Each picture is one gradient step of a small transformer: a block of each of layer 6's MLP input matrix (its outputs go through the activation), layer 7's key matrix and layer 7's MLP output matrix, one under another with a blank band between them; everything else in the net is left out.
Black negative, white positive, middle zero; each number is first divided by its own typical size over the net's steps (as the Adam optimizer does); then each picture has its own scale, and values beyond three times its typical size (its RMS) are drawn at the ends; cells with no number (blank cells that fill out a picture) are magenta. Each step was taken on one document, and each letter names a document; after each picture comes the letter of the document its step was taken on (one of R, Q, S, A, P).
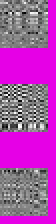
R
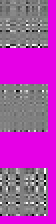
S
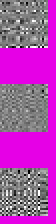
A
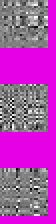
R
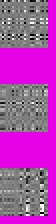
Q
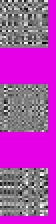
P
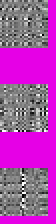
P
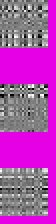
P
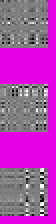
Q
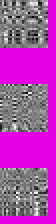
R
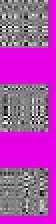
P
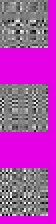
A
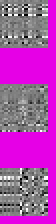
P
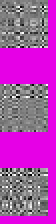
A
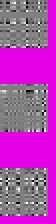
S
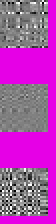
A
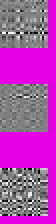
A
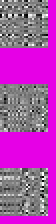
P
